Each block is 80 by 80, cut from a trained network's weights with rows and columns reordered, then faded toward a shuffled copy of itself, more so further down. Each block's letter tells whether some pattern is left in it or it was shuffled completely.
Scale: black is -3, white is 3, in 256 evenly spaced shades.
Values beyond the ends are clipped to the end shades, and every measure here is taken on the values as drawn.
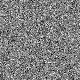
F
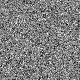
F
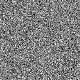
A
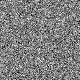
F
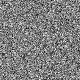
F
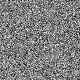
F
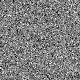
F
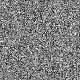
A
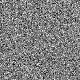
A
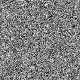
A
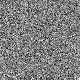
A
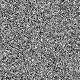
F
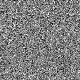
A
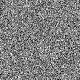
A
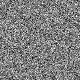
F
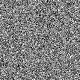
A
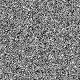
F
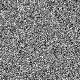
A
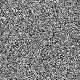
A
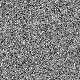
F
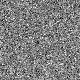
F
